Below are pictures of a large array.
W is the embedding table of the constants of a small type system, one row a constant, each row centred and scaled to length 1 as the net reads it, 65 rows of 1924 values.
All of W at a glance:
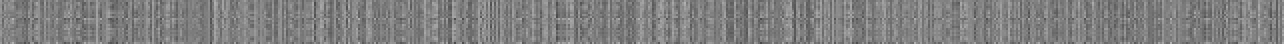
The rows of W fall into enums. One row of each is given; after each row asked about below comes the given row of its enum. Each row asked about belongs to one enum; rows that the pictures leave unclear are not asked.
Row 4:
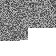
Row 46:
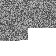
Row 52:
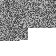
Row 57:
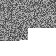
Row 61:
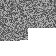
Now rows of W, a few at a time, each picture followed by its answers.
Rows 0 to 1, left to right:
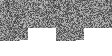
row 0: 52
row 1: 61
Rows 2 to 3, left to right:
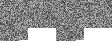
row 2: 46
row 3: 4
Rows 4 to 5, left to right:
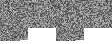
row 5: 61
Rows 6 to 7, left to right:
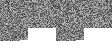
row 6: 4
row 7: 61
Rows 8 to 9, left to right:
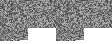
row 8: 61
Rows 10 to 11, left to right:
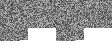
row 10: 61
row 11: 46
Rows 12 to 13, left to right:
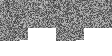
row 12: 52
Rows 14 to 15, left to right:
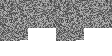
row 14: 61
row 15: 61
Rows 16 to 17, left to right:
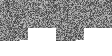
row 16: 52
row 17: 57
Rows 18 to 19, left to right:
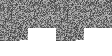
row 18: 57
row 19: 57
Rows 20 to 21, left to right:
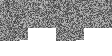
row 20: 52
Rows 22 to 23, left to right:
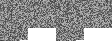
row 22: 57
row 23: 61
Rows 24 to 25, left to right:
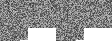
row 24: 4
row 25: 57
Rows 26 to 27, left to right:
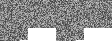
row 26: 57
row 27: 46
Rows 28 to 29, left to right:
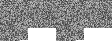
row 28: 46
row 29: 46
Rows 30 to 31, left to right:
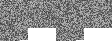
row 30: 46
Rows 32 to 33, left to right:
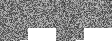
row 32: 61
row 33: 52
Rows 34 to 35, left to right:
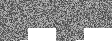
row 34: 61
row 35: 46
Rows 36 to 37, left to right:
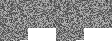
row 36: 61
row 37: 61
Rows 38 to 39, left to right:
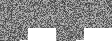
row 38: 57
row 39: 4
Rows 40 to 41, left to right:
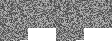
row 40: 61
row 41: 61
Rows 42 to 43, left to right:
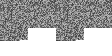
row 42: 57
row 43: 57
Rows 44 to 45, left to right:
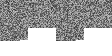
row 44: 4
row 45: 57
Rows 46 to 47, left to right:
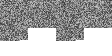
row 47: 52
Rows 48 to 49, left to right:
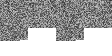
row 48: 4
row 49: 52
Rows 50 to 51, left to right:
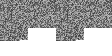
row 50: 57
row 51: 57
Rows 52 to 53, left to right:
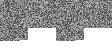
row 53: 46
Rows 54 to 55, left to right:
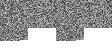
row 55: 4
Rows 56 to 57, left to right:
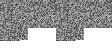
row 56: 57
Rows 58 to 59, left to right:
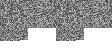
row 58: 61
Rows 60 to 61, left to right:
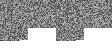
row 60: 57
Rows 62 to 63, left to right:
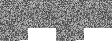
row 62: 46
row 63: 46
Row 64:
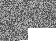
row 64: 46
